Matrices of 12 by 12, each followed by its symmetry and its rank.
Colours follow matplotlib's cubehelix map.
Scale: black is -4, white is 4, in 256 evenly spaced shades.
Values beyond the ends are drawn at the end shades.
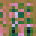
neither, rank two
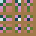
symmetric, rank one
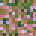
neither, full rank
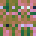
neither, rank two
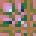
symmetric, rank two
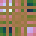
symmetric, rank one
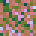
neither, full rank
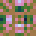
antisymmetric, rank two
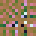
antisymmetric, rank two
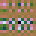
neither, rank one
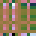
neither, rank one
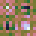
symmetric, rank two
